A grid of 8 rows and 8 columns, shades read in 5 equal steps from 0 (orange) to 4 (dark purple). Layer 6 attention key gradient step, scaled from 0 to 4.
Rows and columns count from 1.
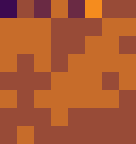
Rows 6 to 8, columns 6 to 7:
1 1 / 2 2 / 2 2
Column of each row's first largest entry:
1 4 4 2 1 2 1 1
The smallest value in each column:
1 1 1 1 1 0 1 1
